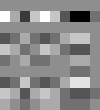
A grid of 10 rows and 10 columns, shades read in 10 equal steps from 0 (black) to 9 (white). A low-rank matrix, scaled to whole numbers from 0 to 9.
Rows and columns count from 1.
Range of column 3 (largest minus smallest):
5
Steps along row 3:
same same same same same same same same same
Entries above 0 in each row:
10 8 10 10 10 10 10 10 10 10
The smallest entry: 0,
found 2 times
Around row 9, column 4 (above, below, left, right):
4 5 3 7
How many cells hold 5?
39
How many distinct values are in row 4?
5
